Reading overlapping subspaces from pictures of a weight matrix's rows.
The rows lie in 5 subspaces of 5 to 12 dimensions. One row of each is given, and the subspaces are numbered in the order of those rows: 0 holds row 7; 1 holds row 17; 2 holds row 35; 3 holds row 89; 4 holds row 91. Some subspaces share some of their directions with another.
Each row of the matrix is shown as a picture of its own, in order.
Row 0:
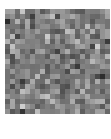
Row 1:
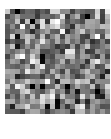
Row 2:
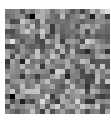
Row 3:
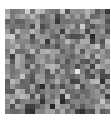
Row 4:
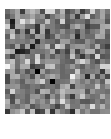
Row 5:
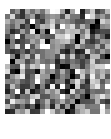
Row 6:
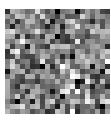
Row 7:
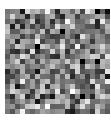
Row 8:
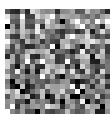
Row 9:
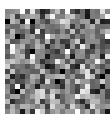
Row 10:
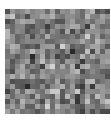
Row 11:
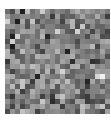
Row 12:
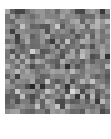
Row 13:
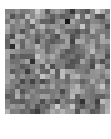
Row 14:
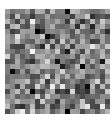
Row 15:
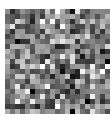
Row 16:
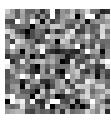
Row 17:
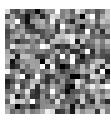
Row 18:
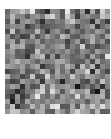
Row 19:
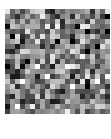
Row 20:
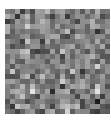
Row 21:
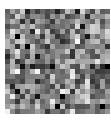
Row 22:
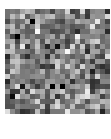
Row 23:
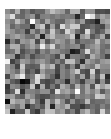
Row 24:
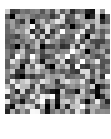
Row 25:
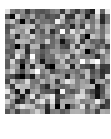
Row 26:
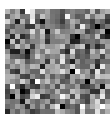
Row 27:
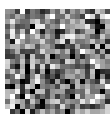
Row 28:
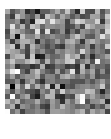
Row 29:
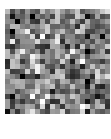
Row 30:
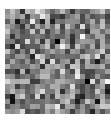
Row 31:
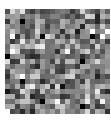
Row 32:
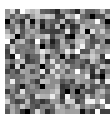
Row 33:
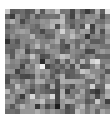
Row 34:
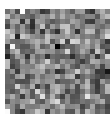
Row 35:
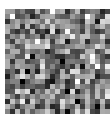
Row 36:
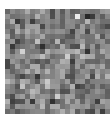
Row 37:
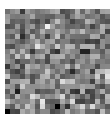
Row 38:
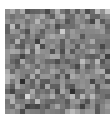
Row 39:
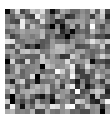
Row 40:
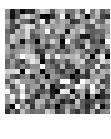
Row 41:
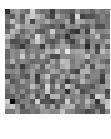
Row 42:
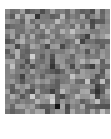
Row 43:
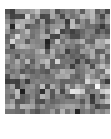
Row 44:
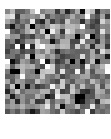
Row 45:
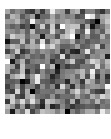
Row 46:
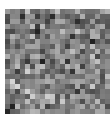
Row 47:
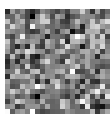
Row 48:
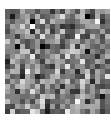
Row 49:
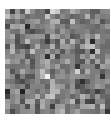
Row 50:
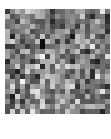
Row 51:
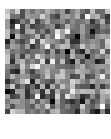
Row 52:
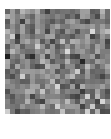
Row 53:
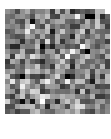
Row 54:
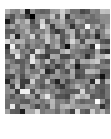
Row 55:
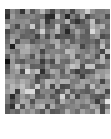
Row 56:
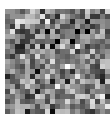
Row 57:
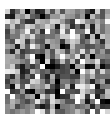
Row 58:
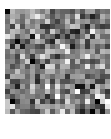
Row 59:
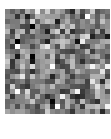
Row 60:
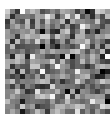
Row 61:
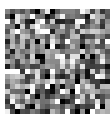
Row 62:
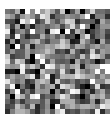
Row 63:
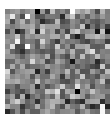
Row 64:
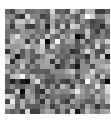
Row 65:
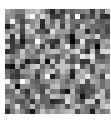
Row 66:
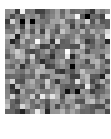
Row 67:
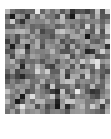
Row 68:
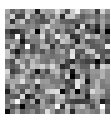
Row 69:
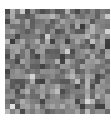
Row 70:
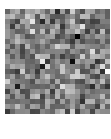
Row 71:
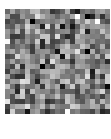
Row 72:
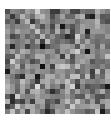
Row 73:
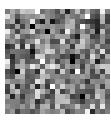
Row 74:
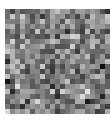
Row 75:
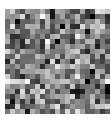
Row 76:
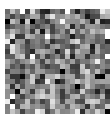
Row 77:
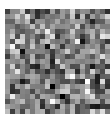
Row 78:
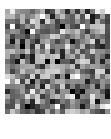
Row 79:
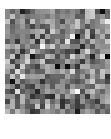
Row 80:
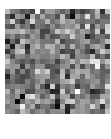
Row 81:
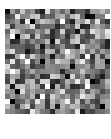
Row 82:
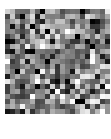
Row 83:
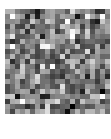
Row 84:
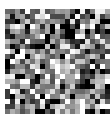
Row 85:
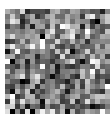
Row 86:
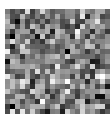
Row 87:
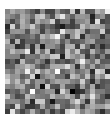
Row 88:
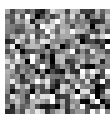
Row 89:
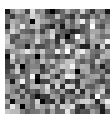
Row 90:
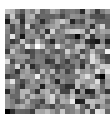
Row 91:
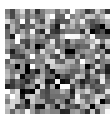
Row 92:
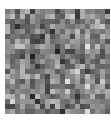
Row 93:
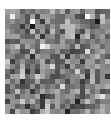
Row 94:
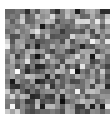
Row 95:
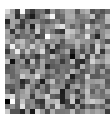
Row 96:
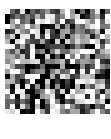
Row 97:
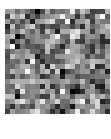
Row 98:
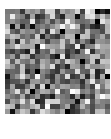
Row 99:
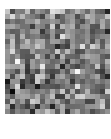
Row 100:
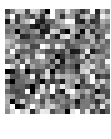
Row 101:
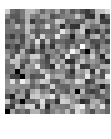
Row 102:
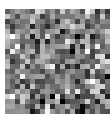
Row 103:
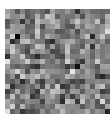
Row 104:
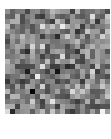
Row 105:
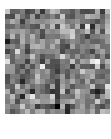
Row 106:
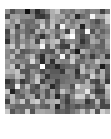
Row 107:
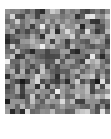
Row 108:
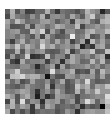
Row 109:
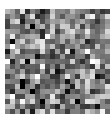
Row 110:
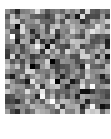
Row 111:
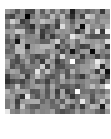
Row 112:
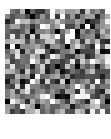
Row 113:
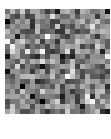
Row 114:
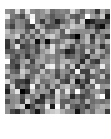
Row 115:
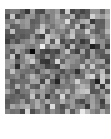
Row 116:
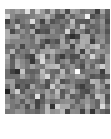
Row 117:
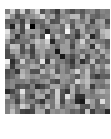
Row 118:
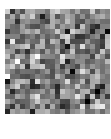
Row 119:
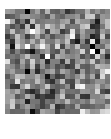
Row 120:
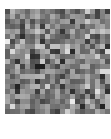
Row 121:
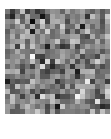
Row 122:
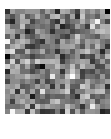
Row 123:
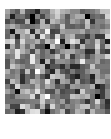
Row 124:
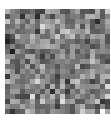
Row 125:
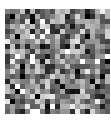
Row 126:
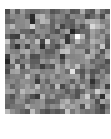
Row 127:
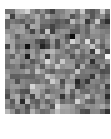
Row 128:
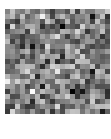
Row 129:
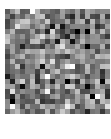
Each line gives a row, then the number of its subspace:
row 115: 2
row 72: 1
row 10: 4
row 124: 2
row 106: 2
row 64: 0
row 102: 2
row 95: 3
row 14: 2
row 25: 1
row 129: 3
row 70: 1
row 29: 3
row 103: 4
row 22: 2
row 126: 2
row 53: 3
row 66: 3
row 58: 3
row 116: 2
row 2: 3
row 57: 4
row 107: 2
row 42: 1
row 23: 2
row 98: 0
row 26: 2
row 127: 2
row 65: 3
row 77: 1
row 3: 2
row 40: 2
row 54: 3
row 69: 2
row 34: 4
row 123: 3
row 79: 4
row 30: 0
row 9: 2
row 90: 4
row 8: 4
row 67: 1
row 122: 3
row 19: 3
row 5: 1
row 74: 2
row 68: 1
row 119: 4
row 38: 0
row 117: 4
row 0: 3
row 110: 4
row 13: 0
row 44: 4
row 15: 1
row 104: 0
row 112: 3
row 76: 2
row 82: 2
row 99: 2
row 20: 2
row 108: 2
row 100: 2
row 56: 3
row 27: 4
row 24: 1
